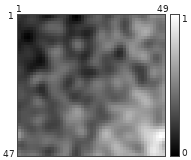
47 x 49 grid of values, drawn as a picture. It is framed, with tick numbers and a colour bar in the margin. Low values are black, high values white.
The field is mottled with small blotches. Neither half mirrors the other. No regular stripes run through it. The field climbs toward the bottom right. There are no lone odd cells. The bottom right is the ninth with the highest average.
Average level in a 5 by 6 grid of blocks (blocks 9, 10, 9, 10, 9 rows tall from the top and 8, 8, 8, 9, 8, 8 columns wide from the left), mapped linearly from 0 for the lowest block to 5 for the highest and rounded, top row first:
0 1 0 2 2 3 | 0 1 1 1 2 2 | 1 2 1 2 2 2 | 1 1 2 2 3 3 | 2 2 2 3 3 5
